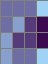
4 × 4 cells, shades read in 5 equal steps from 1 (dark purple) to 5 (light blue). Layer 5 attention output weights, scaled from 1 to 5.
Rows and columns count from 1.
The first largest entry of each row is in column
4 2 1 4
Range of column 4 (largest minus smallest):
4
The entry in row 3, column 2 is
2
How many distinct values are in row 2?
4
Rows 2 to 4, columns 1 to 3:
3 4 2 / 4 2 2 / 4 3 3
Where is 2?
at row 2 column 3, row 3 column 2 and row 3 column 3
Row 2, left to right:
3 4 2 1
